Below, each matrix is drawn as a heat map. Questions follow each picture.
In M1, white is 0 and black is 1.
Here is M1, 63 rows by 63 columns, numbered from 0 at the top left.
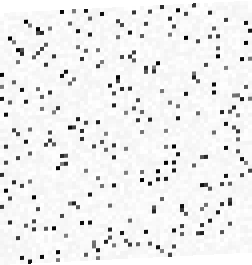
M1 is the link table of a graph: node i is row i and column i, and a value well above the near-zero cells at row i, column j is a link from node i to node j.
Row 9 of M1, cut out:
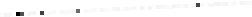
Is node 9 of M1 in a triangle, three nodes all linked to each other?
yes
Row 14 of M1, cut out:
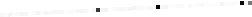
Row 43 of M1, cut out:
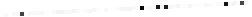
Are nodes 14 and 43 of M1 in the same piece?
yes
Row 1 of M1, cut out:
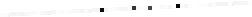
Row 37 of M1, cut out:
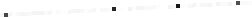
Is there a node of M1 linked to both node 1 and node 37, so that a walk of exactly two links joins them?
yes
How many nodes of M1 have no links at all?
1
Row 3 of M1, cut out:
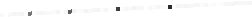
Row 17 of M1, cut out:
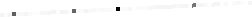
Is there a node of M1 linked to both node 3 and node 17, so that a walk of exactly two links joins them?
yes
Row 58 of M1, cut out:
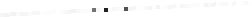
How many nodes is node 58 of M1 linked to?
3
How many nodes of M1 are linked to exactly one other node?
0
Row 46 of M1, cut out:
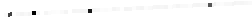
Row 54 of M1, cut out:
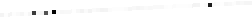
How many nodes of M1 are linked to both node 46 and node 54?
2
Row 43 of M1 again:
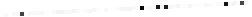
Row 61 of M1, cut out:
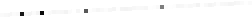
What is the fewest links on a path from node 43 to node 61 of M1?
2
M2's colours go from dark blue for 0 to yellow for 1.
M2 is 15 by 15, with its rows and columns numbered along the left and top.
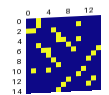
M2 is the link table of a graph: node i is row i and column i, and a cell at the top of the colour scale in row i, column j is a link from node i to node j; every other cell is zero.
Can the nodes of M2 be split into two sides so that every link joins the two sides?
no
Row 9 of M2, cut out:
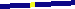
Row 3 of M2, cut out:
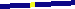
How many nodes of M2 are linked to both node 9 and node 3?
1
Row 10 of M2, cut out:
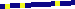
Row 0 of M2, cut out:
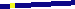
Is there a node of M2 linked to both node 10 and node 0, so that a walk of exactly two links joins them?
no
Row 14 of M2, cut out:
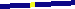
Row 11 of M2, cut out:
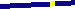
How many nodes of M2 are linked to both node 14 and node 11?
0
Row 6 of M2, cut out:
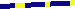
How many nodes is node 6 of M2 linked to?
4
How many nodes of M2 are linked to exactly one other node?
5
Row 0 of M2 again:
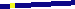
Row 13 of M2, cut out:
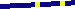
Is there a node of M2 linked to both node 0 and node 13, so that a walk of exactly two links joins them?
no
